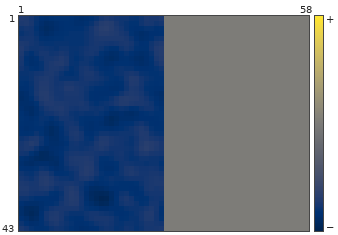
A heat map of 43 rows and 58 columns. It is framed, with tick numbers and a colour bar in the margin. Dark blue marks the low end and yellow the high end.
It is made of 1 by 2 panels. Panel 1,1: very low, blotchy, faint in contrast. Panel 1,2: middling, flat.
